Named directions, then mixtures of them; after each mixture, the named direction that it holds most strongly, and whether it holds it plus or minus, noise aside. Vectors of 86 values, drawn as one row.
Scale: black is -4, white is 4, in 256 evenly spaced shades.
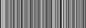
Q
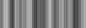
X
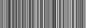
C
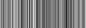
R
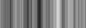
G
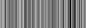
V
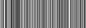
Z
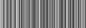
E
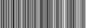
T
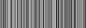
C, minus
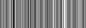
T, plus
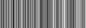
T, plus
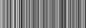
E, plus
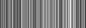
R, minus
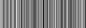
E, plus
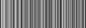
Q, plus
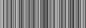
E, plus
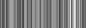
V, minus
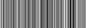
T, plus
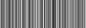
C, plus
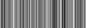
Q, minus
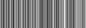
T, plus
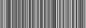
C, plus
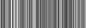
R, plus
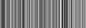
Q, minus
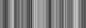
X, minus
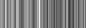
E, plus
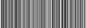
Q, minus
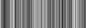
X, minus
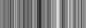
G, plus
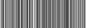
R, plus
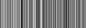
R, plus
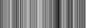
G, minus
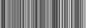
Q, minus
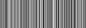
C, minus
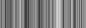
G, plus
